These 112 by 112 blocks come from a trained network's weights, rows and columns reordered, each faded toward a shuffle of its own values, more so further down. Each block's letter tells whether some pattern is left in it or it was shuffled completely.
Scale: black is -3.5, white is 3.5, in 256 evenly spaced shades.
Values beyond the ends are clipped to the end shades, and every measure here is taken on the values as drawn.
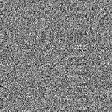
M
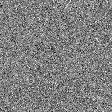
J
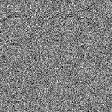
M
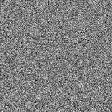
M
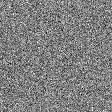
J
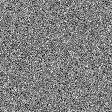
J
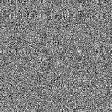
M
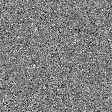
J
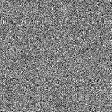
M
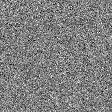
J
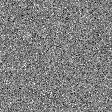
J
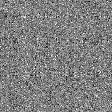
M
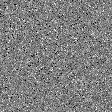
J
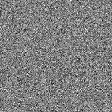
M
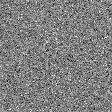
J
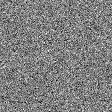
J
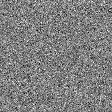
J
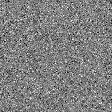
M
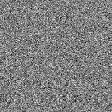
M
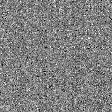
M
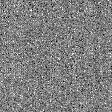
M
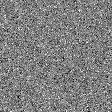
J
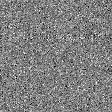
M
